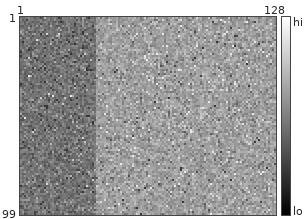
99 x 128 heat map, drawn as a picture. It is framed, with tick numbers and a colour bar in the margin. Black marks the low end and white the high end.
The right part is higher, past a seam about 30% of the way across. On average the colour sits 60% of the way up the scale. The values follow a bell shape.
